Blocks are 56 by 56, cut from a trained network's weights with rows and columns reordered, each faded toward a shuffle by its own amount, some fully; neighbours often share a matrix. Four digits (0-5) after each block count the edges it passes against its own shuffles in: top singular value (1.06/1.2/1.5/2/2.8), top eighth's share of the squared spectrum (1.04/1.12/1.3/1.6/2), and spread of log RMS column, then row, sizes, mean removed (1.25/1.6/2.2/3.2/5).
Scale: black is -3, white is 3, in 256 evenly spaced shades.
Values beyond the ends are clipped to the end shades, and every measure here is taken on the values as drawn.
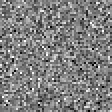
0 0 0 0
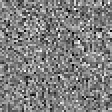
3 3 1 0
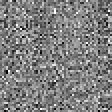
4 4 2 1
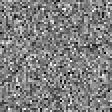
0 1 0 0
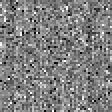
2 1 0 1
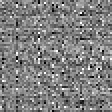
2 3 3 1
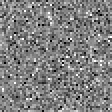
0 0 0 0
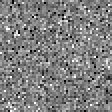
0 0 0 0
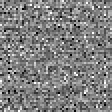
2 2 2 1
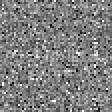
1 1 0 0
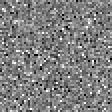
0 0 0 0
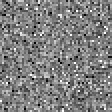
1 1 0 1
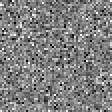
0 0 0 0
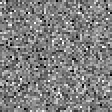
0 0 0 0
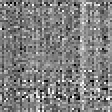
3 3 1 3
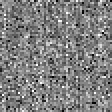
2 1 0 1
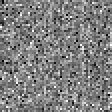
0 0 0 0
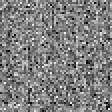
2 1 0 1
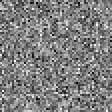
3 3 2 0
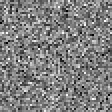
0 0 0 0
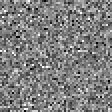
1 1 0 0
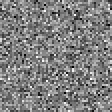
1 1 0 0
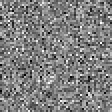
2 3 1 0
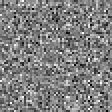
3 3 1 1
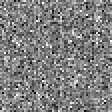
1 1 0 0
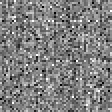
2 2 0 1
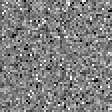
1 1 0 0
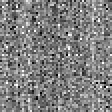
3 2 0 1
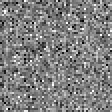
1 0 0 0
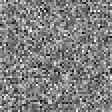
1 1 0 0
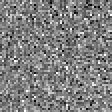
2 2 1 1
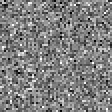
1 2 0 0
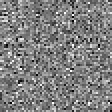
3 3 2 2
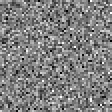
1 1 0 0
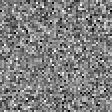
1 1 0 0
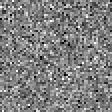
1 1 0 0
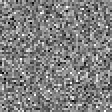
0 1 0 0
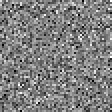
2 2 0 0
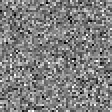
0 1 0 0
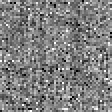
2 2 0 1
